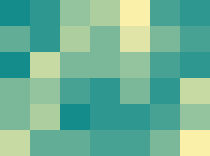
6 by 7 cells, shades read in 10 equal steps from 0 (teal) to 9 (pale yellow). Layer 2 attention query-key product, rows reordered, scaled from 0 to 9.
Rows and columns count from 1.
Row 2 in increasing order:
1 2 3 4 4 6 8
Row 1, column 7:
1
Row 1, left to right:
0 1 5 6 9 2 1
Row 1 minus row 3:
0 -6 1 2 4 0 0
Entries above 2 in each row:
3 5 4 4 3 5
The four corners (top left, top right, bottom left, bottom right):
0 1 7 9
